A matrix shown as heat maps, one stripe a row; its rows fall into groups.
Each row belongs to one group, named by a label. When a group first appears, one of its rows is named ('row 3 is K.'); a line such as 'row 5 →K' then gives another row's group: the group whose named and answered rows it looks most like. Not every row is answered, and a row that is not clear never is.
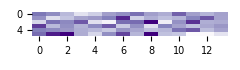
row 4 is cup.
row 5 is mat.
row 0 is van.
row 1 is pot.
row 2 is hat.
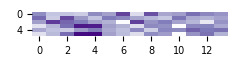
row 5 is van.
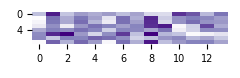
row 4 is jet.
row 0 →cup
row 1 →hat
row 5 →mat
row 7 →hat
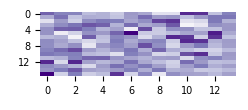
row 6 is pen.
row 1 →jet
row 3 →jet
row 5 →pot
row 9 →mat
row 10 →cup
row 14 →mat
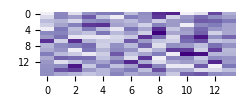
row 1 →hat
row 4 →hat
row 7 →cup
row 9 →pen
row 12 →pot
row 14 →mat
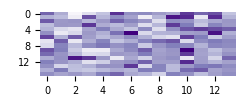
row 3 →pen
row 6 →cup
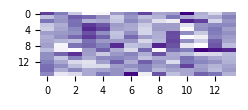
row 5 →pen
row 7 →pen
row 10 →mat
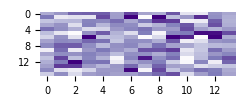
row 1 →pot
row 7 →jet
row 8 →mat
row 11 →jet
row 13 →mat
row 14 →pot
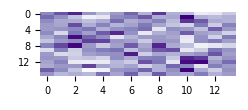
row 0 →mat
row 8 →mat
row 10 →pot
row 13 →pen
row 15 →pot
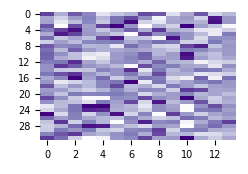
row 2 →pot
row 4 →mat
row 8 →cup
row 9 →cup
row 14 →pot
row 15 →mat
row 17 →pot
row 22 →pot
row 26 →cup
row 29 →hat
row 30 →mat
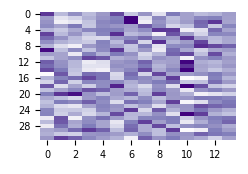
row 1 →pot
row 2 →pot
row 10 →pen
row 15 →hat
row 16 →jet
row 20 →mat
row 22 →jet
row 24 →pot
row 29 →jet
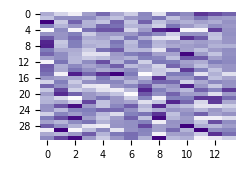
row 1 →hat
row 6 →cup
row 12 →hat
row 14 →cup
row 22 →pen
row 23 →mat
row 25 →hat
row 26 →mat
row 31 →mat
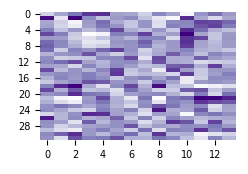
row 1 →cup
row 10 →pen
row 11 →pot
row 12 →mat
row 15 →cup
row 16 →jet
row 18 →mat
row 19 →cup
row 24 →pot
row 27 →pen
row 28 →pot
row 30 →mat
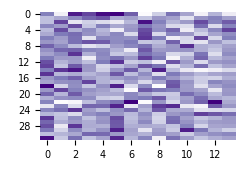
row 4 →jet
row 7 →jet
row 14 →mat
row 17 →pen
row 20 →cup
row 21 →hat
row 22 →pot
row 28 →cup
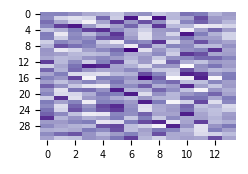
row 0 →cup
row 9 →pot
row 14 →cup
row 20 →pot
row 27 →hat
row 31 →pot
